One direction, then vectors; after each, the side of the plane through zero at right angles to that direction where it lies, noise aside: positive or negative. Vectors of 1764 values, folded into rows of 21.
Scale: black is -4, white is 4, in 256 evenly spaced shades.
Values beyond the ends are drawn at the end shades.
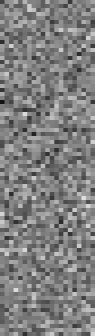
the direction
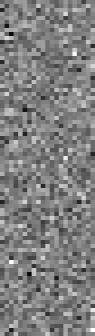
positive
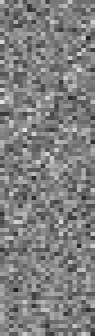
negative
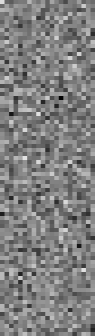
negative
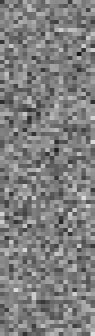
positive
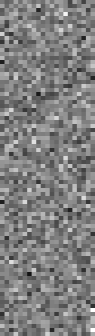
positive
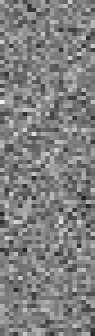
negative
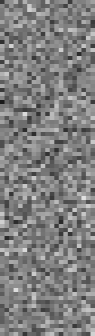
positive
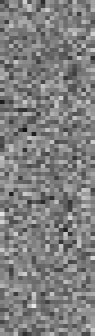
positive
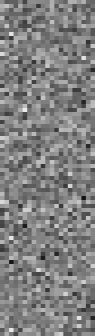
negative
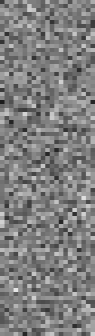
positive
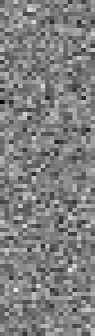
positive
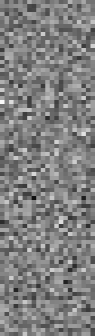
negative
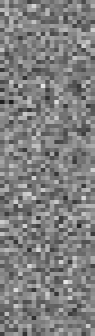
positive
